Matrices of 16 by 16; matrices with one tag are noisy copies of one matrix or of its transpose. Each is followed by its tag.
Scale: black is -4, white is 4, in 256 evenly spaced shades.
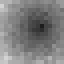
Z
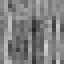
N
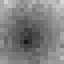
Z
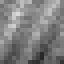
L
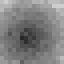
Z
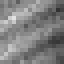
L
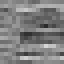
N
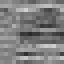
N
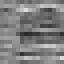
N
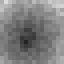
Z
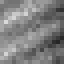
L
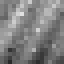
L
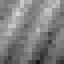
L
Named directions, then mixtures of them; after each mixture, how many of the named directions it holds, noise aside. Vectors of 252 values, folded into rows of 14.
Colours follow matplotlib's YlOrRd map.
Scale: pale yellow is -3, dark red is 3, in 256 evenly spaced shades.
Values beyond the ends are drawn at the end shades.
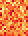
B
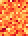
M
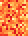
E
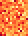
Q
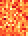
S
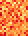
two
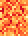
three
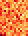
three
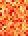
one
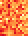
three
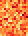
three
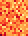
three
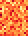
one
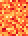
two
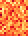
one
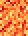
two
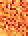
two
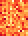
two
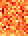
three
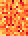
two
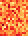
three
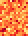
one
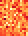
one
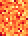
one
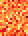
three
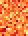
two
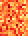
one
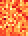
one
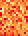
two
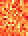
one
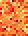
two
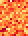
one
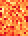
two
